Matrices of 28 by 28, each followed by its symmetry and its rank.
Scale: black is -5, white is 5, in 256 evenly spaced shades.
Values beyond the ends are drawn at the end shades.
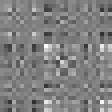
symmetric, rank three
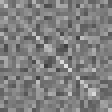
symmetric, rank five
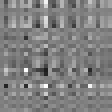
neither, rank two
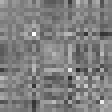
symmetric, rank three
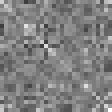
symmetric, rank five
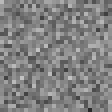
neither, full rank
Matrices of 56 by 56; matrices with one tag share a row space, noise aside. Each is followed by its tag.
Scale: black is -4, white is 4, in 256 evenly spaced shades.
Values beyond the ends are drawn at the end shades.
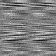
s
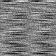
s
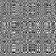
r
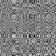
r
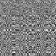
r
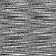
s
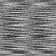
s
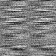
s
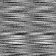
s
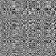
r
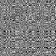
r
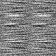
s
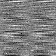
s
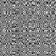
r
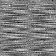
s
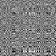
r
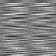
s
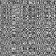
r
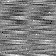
s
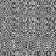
r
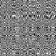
r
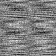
s
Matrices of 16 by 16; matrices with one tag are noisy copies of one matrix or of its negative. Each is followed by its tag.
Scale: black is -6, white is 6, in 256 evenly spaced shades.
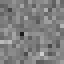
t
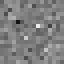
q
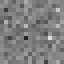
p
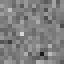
t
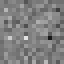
p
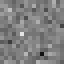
t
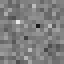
q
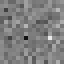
p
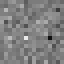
p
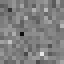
t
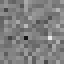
p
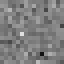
t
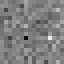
p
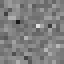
q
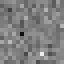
t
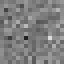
p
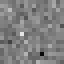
t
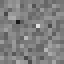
q
